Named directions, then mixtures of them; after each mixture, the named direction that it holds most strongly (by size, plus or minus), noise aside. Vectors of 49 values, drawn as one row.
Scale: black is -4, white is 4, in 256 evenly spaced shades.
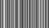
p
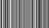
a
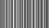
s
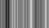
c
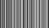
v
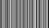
a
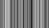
c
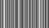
p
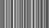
s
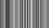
c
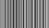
s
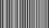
p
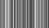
c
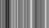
c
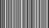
v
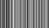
v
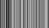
v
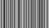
p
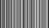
v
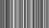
s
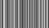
p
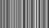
v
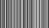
v
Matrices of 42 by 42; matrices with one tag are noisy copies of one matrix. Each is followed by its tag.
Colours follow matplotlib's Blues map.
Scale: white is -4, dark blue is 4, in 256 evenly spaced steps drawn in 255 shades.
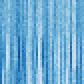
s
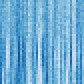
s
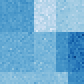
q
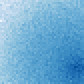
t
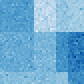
q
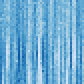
s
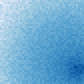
t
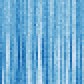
s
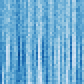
s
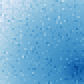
t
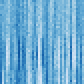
s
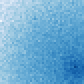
t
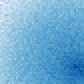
t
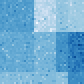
q
